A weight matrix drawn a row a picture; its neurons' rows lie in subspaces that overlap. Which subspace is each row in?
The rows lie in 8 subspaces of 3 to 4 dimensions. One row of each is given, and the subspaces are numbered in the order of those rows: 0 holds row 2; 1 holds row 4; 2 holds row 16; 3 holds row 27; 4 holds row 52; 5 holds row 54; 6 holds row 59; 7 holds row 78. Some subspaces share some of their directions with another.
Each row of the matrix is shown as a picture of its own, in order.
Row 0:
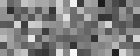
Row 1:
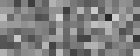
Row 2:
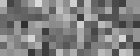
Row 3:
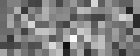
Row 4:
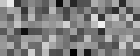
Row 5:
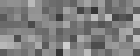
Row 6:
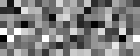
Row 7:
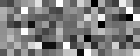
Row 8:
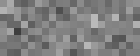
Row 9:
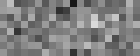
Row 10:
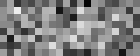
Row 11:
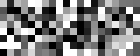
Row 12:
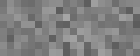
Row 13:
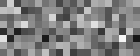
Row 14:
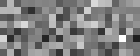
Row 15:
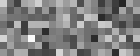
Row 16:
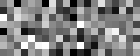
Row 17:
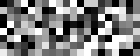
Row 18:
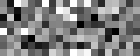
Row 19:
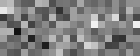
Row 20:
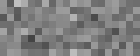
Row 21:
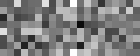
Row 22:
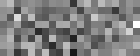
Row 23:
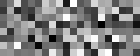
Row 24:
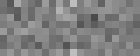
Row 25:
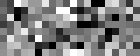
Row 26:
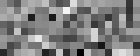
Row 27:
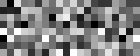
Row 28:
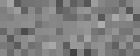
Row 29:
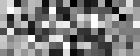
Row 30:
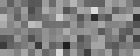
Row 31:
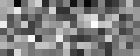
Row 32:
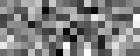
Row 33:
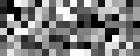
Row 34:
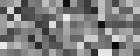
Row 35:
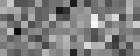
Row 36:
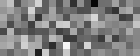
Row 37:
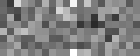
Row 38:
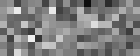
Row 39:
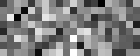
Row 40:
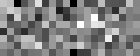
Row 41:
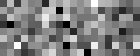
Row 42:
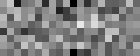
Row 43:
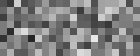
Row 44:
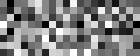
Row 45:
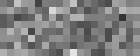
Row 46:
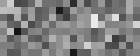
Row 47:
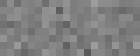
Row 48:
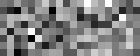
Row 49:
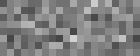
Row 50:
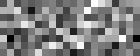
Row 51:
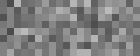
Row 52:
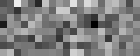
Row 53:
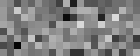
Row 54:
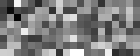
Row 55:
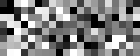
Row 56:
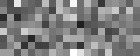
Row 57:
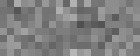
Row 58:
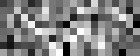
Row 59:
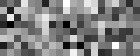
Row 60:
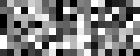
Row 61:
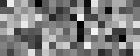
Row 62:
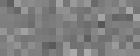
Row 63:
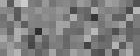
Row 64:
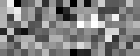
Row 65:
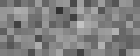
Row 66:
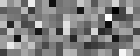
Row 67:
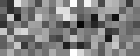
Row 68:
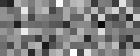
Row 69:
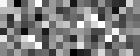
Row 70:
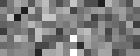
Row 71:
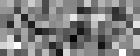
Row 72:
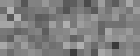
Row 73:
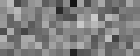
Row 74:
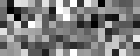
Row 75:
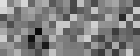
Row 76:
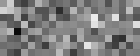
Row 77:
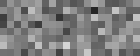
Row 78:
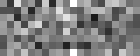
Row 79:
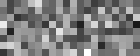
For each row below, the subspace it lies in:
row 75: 2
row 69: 0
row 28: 1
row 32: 7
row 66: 7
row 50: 3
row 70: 3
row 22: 4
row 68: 1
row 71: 6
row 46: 5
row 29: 4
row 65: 1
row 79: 4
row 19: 2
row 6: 3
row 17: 7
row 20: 2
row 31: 4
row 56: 5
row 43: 0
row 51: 0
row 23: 6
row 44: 4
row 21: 2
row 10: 4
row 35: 5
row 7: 1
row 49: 3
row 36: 3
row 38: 4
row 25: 3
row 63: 2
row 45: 4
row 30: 7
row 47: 6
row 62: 1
